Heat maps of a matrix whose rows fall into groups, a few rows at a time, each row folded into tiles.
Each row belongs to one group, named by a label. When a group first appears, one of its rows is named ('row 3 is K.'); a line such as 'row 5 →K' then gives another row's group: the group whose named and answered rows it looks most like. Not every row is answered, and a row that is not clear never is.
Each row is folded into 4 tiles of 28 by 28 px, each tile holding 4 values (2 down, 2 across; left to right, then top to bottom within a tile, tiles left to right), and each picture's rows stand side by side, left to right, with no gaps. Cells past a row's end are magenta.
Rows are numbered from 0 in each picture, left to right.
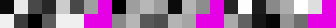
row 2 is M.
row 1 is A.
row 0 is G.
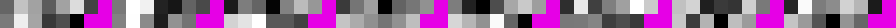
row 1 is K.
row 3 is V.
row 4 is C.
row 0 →K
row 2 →V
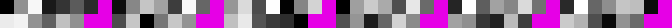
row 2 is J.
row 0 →V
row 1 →A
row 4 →M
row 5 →M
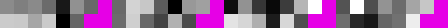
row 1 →K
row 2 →V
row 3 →G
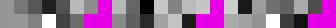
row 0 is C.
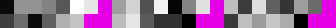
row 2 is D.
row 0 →A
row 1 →J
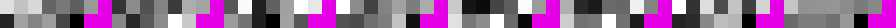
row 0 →D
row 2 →M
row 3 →D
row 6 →D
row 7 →D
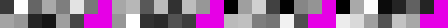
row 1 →J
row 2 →V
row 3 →V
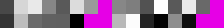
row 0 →K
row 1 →J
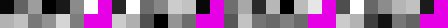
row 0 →V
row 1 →M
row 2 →J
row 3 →M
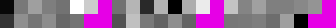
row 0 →A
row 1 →J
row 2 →D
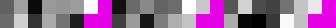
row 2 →G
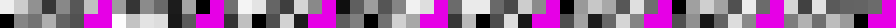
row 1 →C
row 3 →A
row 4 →K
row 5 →A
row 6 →A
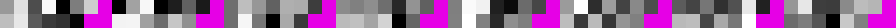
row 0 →J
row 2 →K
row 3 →C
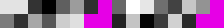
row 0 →G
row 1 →K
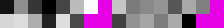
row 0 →V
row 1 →D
